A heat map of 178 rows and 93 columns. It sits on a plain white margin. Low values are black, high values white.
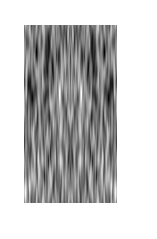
The values follow a bell shape. The grain runs up and down. The left and right halves mirror each other.
